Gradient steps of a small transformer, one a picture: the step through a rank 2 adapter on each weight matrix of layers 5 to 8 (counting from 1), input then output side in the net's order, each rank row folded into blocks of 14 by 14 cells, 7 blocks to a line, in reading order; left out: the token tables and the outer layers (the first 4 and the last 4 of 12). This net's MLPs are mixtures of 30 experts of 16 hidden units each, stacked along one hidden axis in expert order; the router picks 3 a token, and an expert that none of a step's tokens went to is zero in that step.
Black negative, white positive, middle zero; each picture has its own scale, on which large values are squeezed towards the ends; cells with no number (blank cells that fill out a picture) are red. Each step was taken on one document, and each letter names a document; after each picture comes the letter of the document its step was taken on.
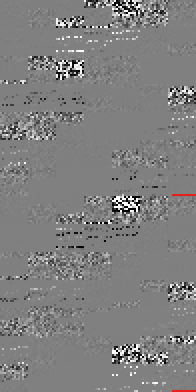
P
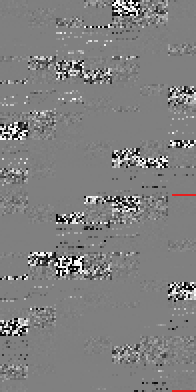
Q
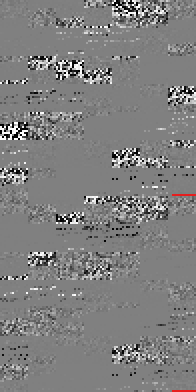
P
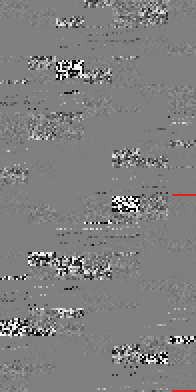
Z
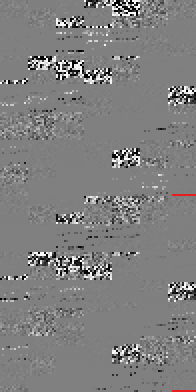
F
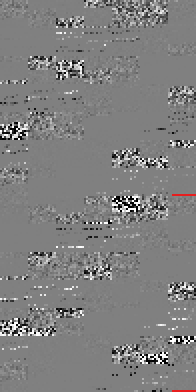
F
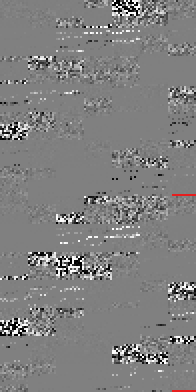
Z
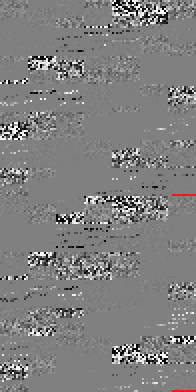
P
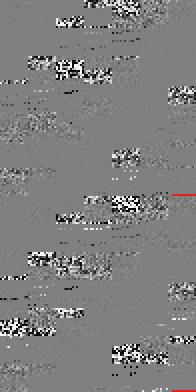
Z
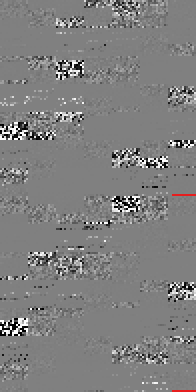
Q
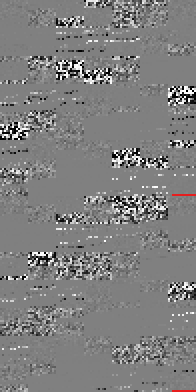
F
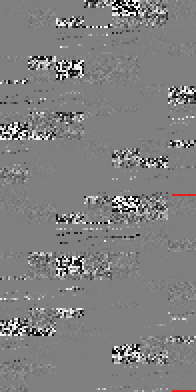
Z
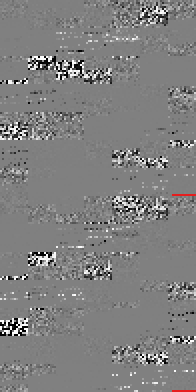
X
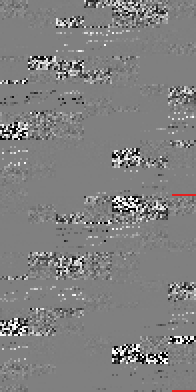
P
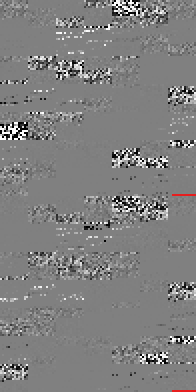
Q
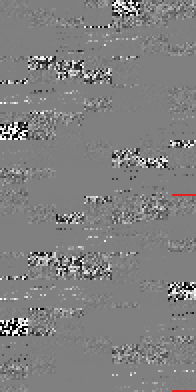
X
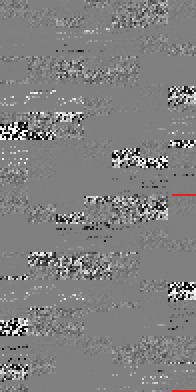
Q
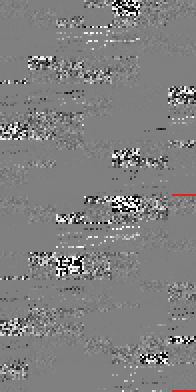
Z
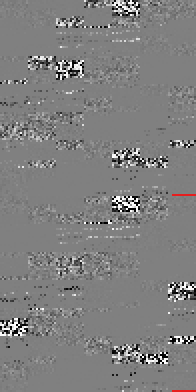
Z
